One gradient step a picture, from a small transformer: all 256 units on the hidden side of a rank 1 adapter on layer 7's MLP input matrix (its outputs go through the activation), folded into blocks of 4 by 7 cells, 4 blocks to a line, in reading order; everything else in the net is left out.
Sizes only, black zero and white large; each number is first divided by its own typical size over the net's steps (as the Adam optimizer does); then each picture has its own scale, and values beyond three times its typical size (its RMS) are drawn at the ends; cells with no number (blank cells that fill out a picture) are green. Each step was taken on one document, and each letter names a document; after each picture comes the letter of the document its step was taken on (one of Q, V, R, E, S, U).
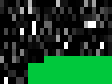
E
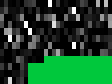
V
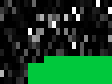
V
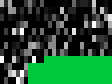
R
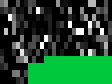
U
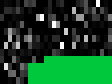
V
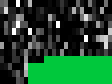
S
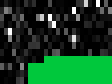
V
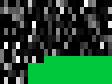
E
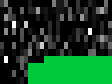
S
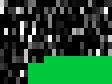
E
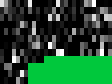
E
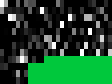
U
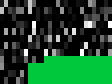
E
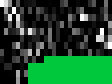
S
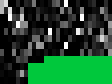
S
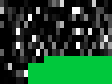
U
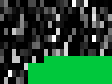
R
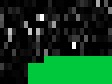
V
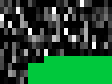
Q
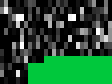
U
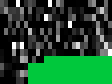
U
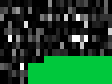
V
